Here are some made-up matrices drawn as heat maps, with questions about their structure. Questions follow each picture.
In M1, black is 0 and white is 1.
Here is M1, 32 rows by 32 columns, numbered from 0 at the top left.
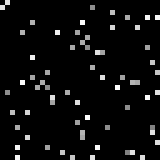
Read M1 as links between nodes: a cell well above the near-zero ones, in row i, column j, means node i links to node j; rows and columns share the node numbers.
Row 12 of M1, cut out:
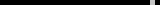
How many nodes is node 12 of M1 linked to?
1
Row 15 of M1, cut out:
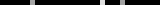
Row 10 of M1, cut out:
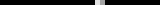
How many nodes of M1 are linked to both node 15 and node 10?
1
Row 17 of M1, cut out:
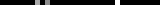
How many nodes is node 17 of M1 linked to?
3
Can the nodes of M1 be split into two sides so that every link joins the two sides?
no
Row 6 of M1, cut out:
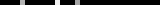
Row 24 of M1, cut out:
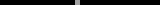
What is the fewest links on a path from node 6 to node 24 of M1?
2
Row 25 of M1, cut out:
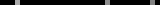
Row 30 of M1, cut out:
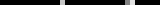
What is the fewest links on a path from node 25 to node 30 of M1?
1
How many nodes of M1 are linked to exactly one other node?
11
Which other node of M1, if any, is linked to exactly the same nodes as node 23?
node 7
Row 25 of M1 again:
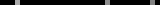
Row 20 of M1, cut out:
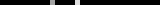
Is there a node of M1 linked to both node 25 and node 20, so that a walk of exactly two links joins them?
no
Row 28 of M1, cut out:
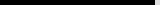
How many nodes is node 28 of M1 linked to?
1
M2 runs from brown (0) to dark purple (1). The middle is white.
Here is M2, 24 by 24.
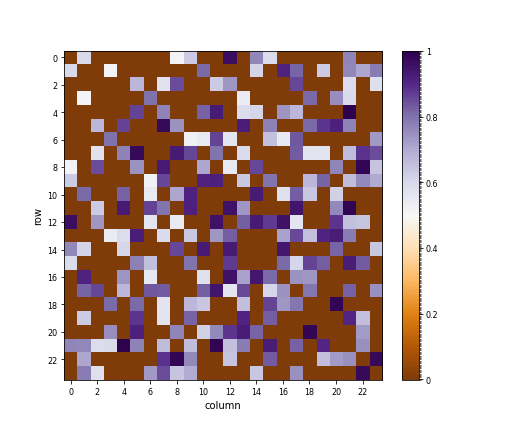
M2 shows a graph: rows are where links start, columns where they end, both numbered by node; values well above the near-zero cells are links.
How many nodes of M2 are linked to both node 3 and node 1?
1
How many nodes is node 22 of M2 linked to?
10
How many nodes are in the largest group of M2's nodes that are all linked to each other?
6
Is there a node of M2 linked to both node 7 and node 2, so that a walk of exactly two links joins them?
yes
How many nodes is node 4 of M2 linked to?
9
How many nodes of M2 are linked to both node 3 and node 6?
0
